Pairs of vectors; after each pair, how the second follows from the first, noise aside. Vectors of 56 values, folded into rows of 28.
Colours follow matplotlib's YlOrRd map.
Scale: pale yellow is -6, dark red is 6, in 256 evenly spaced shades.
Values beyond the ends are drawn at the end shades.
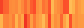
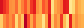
scaled up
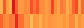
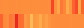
partly zeroed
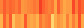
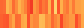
shuffled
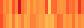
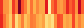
scaled up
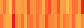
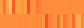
partly zeroed
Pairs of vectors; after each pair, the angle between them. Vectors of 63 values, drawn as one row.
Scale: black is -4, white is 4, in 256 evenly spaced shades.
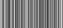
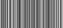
orthogonal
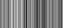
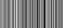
partly aligned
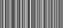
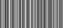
partly aligned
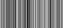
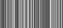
partly opposed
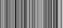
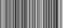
nearly parallel
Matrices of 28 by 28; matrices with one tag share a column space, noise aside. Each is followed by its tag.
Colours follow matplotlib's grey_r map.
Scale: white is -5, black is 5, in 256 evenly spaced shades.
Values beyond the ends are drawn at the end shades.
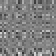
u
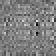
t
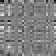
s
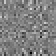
u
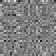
s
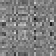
t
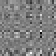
u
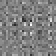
t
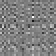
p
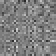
s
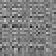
p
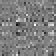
t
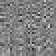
p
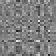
s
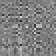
p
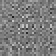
p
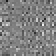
t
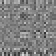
u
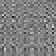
p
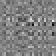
t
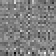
u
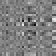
t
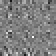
u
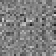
t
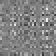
t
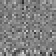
u
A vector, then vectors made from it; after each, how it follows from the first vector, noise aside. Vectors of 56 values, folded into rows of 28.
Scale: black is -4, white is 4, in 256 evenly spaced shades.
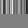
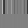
partly zeroed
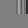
partly zeroed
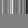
partly zeroed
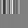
partly zeroed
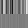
negated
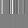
partly zeroed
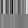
negated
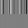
partly zeroed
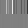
partly zeroed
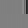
partly zeroed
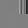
partly zeroed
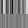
negated
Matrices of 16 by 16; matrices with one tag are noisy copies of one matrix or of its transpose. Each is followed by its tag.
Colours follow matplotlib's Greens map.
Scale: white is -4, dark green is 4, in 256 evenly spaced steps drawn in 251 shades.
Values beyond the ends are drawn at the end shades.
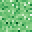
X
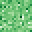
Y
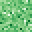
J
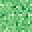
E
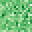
E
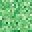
X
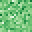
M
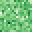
M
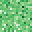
X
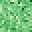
M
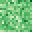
M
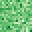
Y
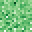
E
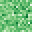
E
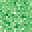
E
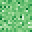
Y
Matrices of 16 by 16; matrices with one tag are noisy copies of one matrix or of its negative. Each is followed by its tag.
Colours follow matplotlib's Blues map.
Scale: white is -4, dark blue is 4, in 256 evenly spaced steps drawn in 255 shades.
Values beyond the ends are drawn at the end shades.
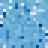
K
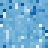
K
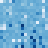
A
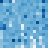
A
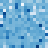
K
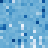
A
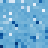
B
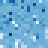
B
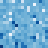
B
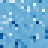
B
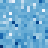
B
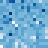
B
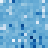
A
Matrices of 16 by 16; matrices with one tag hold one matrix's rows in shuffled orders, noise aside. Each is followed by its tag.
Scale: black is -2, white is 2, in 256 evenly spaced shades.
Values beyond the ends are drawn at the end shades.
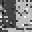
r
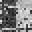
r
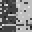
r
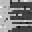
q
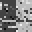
r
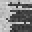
q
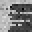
q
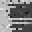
q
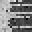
q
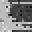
q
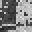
r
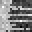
q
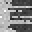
q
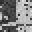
r
